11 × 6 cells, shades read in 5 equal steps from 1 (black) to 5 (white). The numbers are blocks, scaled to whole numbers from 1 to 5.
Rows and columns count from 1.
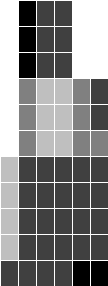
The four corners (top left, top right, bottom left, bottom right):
5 5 2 1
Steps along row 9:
down same same same same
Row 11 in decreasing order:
2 2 2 2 1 1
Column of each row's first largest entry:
1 1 1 1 1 1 1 1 1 1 1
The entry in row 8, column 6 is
2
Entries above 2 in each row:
3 3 3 5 5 6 1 1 1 1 0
